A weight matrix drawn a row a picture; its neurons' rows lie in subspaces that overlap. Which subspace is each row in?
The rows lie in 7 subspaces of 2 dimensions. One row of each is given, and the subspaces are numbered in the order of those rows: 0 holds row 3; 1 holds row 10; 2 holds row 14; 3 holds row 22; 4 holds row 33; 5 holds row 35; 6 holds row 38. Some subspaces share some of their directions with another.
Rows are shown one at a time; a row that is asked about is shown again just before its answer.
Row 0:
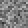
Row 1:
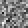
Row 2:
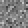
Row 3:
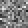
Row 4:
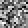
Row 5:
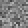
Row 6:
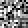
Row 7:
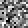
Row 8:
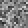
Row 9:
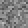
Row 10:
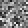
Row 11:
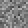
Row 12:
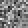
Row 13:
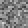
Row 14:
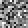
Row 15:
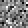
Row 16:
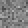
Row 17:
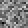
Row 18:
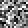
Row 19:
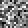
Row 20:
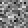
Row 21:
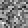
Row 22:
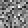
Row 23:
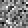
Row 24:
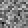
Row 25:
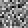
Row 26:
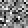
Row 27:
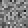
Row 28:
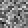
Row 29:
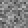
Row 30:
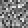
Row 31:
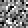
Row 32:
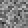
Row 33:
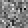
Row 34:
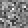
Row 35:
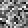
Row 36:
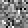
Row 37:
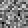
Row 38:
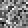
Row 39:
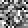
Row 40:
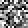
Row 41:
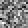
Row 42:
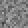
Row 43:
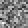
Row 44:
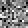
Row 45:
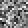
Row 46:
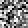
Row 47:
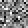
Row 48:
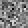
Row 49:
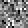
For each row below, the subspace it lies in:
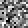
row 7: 0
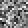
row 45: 1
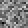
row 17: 5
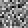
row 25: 3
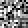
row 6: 5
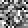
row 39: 4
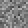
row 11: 3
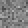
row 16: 0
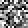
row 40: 4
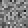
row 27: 2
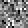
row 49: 4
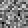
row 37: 1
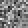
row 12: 5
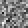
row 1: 0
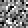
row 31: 6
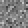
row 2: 6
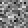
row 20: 6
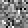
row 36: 4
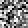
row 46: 5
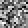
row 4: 1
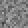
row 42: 0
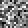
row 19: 2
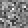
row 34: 4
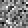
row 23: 6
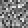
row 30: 3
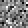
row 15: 6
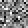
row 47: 2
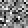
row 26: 2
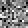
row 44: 0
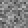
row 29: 6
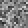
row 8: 1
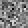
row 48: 4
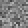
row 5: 1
